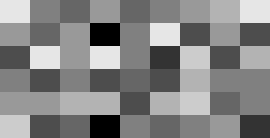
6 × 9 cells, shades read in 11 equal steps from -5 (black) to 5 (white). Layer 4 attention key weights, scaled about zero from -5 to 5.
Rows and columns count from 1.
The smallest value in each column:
-2 -2 -1 -5 -2 -3 -2 -2 -3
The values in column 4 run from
-5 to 4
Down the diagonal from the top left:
4 -1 1 -2 -2 -1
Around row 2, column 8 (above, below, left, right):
2 -2 -2 -2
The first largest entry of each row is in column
1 6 2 7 7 1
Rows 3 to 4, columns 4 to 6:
4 0 -3 / -2 -1 -2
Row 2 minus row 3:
3 -5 0 -9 0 7 -5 3 -4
